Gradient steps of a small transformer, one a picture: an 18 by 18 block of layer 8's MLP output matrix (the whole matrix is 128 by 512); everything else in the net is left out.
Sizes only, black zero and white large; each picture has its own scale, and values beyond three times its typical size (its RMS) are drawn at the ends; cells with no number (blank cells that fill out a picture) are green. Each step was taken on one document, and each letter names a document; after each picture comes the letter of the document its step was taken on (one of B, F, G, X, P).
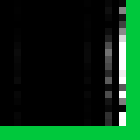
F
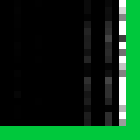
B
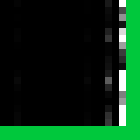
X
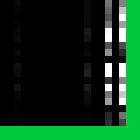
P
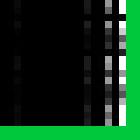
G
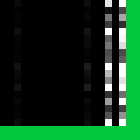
P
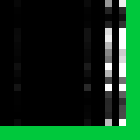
P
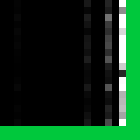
B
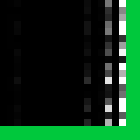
G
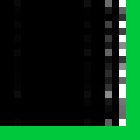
F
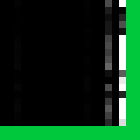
X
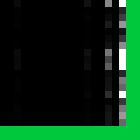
F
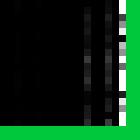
B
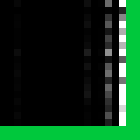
F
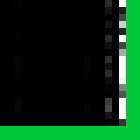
X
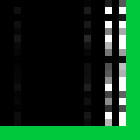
P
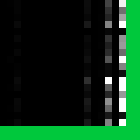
G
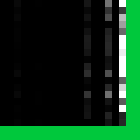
B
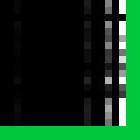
G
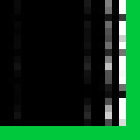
G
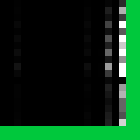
F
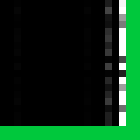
X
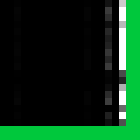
X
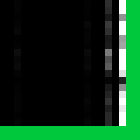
F
